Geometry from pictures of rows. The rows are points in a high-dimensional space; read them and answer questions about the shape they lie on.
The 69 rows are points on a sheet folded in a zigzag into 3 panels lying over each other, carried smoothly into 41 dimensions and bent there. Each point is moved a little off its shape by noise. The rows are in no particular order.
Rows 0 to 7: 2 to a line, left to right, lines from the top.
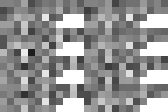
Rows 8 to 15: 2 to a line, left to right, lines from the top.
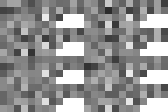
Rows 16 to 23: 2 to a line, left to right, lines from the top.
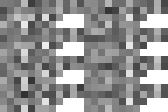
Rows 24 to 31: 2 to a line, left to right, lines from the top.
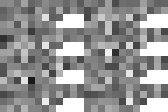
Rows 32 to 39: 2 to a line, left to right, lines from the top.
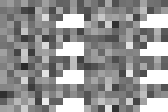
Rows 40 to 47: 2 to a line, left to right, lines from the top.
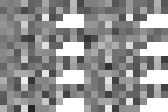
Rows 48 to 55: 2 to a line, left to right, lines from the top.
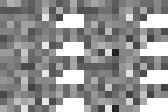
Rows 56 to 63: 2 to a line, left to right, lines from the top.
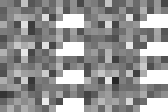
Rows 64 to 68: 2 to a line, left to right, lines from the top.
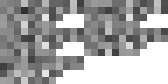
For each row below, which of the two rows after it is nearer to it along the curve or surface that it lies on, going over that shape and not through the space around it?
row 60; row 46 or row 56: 46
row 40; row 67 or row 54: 54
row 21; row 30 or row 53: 30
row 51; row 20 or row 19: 20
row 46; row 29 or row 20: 20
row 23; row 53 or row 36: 36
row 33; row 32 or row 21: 32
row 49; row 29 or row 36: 29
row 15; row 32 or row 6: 32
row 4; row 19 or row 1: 19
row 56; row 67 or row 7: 67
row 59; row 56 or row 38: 56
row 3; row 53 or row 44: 53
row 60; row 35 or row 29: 29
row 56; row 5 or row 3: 5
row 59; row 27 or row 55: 55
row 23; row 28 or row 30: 30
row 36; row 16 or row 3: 16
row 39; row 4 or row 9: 9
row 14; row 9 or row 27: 9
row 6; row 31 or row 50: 31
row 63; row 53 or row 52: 53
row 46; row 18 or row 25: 25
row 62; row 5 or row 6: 6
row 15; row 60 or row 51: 51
